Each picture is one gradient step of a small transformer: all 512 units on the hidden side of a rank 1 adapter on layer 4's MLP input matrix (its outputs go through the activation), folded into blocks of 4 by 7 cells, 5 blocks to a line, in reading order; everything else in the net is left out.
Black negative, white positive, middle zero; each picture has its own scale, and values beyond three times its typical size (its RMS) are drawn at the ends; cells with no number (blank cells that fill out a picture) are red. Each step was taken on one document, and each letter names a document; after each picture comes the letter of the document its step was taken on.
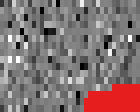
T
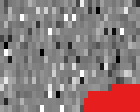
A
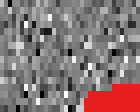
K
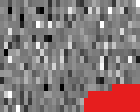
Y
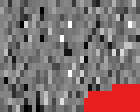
K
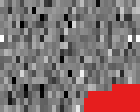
K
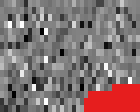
K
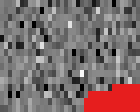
A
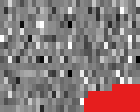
A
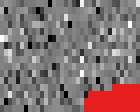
A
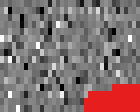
Y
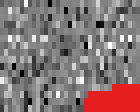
T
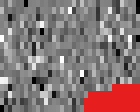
A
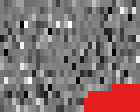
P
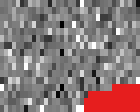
P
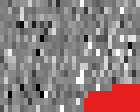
T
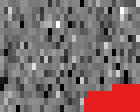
Y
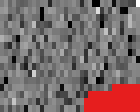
Y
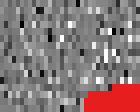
P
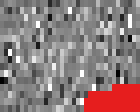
Y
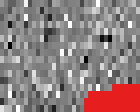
K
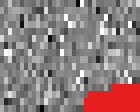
A
